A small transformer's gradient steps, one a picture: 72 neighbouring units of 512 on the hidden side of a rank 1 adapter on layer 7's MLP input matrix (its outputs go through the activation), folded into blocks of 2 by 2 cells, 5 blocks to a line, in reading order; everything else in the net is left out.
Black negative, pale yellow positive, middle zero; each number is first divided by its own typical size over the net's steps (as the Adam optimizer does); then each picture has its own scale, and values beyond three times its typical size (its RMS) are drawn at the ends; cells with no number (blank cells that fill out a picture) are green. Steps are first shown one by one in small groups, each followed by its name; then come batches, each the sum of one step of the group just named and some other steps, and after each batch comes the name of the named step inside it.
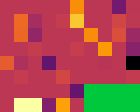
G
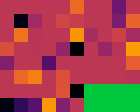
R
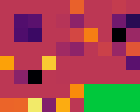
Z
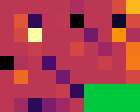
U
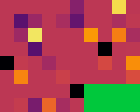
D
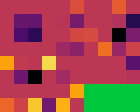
Z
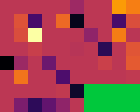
U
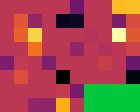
U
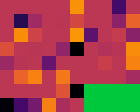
R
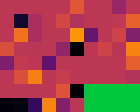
R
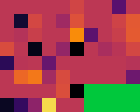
R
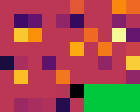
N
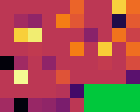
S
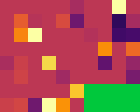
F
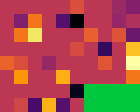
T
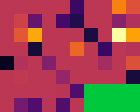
N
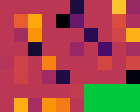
T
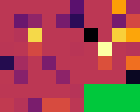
T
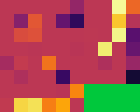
N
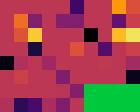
S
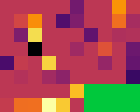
F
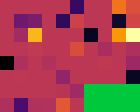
S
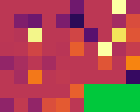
T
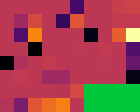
S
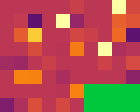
S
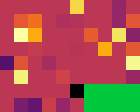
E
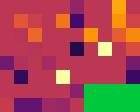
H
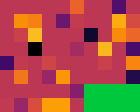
E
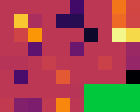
H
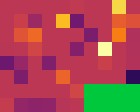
H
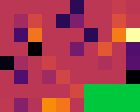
H
